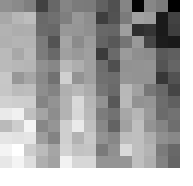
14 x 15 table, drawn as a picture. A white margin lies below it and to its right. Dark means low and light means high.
Ninth with the highest average: bottom left. Stripes: upright, repeating 3 times. Slope: up to the bottom left. Odd patch: rougher, in the top right.
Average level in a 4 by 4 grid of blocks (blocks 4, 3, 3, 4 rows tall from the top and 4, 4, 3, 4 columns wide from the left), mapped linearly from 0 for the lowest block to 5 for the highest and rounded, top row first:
3210 / 3322 / 4422 / 5433
